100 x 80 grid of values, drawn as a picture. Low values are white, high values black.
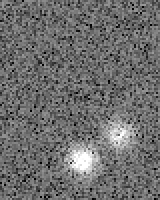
Histogram: heavy tails on both sides. Ninth with the lowest average: bottom middle. Odd rows or columns: none. Stripes: none. Dips: two.
